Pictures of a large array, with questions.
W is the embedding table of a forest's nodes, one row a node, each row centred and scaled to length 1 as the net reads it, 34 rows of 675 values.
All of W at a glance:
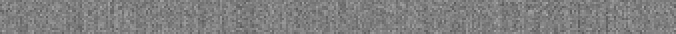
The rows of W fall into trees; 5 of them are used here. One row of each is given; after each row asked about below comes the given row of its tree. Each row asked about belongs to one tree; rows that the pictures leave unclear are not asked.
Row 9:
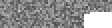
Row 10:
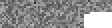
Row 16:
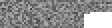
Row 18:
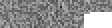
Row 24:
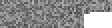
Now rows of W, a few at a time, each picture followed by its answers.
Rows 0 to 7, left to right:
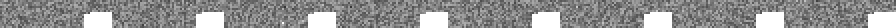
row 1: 18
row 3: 10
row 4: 9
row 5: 10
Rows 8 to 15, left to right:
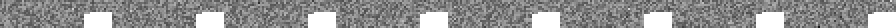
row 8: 16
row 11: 10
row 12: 10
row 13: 24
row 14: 24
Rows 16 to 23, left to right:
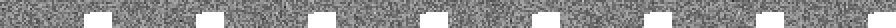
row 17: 9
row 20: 10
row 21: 16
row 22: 16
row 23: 9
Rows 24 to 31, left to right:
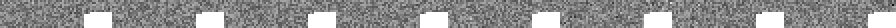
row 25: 9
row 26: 9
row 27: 24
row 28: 18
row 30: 9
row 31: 9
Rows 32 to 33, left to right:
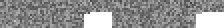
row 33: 18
